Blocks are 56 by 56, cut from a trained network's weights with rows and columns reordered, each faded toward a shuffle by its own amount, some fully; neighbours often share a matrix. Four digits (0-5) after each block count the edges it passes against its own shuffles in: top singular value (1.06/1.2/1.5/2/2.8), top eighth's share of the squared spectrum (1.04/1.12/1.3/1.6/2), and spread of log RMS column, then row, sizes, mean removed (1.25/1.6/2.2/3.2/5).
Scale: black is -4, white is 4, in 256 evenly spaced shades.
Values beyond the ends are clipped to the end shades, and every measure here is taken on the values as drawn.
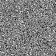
0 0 0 0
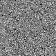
0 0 0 0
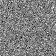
0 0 0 0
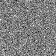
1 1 0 0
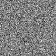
2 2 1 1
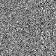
2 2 1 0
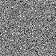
1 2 1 0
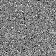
0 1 0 0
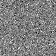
0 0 0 0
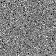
0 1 0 0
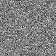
0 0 0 0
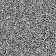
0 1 0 0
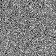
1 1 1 0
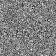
1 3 0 1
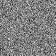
1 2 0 0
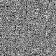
2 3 1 1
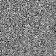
2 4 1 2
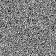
0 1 0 0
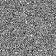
2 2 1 1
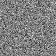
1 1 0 0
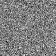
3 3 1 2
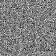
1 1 0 0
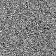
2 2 0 1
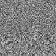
3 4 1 2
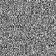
3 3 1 1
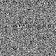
2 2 0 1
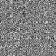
3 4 0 2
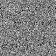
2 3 1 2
